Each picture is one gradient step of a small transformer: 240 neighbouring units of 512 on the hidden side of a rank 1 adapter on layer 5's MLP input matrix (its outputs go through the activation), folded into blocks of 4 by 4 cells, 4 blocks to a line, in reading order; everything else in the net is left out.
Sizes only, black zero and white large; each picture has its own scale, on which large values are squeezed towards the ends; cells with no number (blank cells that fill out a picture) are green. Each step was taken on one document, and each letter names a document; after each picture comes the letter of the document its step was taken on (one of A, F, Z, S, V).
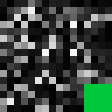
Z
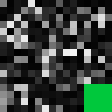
Z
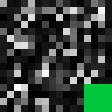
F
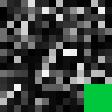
F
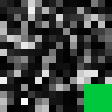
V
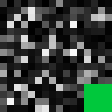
Z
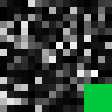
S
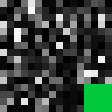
V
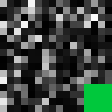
V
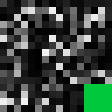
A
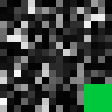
V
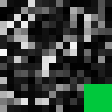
S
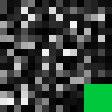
A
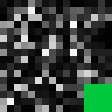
Z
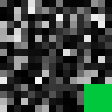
V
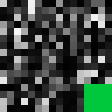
V
